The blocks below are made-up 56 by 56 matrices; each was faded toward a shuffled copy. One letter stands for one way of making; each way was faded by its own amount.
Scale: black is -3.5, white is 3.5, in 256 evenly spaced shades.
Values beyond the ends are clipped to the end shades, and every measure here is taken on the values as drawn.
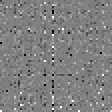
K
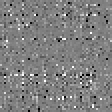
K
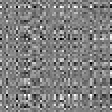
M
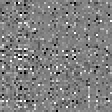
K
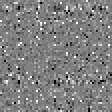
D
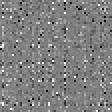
K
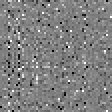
D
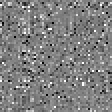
D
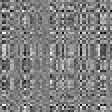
M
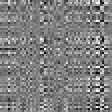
M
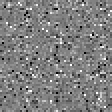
D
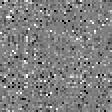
D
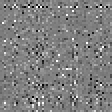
K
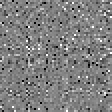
D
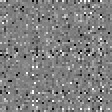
K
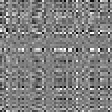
M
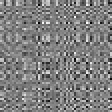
M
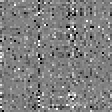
K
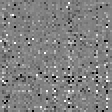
K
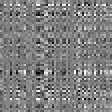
M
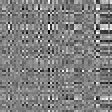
M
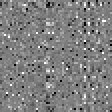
D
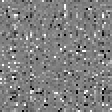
D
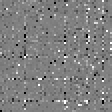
K
